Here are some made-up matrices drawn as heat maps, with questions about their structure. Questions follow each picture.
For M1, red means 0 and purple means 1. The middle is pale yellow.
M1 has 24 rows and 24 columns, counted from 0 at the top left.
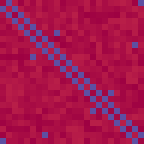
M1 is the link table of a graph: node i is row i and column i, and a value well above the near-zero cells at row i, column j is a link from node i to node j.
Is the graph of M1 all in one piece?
yes
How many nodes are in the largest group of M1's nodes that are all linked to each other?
2
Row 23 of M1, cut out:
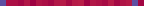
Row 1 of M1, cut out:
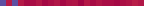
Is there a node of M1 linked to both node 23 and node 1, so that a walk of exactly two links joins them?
yes
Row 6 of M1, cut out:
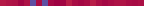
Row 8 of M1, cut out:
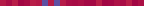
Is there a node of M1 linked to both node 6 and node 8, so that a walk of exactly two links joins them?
yes
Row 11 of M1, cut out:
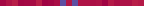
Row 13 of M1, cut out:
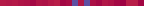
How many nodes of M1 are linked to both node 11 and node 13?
1
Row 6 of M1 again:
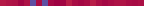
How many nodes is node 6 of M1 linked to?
2
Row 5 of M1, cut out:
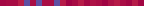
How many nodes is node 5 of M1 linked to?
3
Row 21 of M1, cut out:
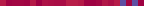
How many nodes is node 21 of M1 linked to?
2
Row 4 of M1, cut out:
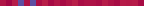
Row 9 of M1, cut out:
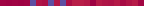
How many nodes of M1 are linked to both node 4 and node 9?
1
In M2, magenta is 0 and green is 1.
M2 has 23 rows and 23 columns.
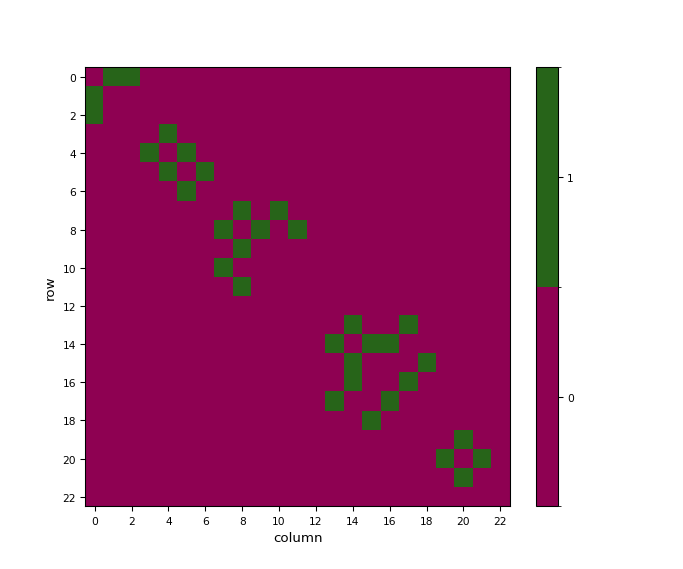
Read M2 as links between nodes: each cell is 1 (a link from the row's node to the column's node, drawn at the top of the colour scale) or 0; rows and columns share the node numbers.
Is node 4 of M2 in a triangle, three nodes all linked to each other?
no
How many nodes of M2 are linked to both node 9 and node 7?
1
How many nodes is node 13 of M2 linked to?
2
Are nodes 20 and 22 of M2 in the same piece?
no
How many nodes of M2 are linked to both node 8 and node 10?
1
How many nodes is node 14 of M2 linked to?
3
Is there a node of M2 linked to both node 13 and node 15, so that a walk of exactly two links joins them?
yes
